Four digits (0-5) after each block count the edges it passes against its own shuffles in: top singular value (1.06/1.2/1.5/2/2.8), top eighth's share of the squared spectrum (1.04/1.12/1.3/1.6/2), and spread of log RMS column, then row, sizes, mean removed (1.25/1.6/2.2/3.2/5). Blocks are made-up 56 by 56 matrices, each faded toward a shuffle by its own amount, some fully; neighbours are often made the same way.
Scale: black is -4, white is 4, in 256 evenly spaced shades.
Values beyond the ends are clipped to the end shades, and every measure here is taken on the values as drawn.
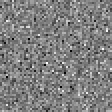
0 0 0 0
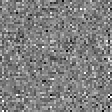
4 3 2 2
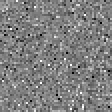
1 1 0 0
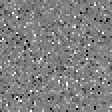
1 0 0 0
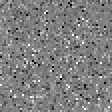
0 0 0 0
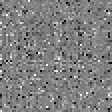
3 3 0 2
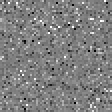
1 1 0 0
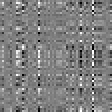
5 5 4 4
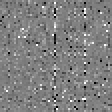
4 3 2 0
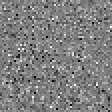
2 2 0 0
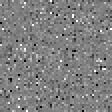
2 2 0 0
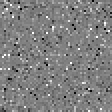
2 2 0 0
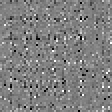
4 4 2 2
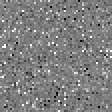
0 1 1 0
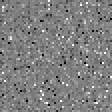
0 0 0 0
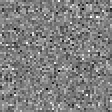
2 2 0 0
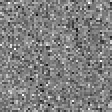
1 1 2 0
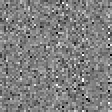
1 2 3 0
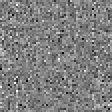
0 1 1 0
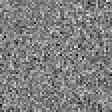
1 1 0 0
